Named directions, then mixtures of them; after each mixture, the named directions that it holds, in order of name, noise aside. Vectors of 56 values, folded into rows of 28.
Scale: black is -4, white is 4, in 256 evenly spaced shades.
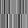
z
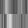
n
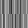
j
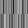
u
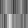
n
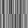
j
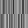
u, z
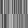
j, n, u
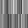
n, u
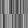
j, n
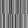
j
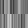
j, n, u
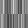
n, u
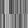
j, n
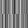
j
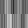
n, u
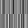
u, z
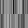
n, u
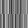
j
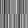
z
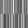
u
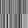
j, z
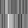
n, z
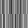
j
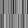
u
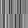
j, z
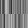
j, n, z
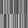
n, u, z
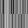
j, n, u
